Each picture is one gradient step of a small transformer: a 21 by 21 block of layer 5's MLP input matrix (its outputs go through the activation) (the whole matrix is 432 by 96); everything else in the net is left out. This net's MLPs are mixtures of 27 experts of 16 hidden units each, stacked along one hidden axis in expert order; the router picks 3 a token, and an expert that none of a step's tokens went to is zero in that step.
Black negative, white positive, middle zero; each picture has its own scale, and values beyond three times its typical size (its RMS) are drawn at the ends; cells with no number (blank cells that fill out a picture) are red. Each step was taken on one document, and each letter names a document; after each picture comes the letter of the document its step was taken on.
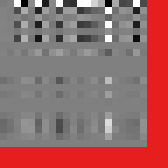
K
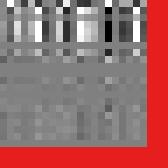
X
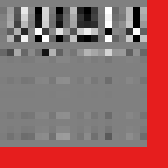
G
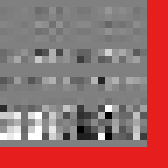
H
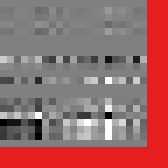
H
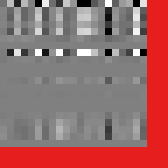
K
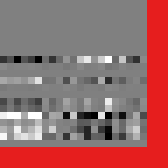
H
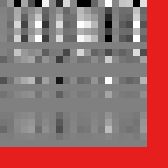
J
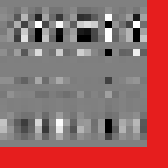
K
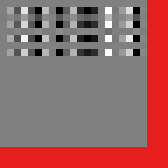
G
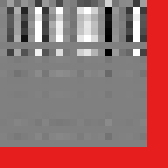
G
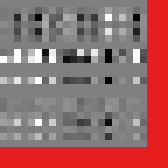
H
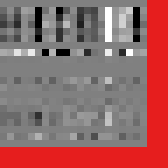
X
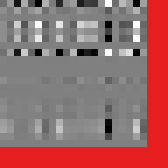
K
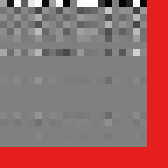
X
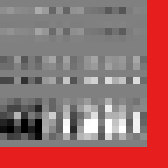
H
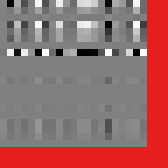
K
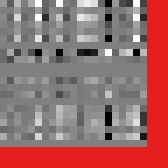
J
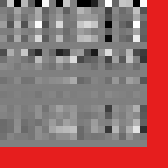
J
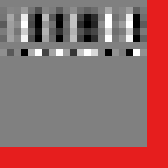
G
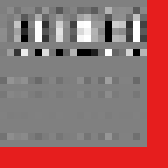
G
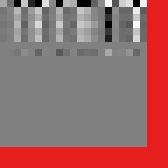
K
